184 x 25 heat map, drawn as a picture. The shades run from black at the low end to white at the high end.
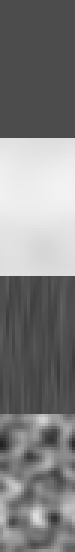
It is made of 4 by 1 panels. Panel 1,1: low, flat. Panel 2,1: very high, smooth, faint in contrast. Panel 3,1: low, streaked downward, faint in contrast. Panel 4,1: middling, blotchy, strong in contrast.
